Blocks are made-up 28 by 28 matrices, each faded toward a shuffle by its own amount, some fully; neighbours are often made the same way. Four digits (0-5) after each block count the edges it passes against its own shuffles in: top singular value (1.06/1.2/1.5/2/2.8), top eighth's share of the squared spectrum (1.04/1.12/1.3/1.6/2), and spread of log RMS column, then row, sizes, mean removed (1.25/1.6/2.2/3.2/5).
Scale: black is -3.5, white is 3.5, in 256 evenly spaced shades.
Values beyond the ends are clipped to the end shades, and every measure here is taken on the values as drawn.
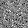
0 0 0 0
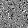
1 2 0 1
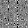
2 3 2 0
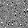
1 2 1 0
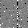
3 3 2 0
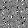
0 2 1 0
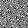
0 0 0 0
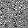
1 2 2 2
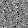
1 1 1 0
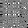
3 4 0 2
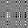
4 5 3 2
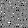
2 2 1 0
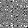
3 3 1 1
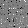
2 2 0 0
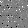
2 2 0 0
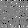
3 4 1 1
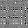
4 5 2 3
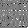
3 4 0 1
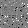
1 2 0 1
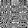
4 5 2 2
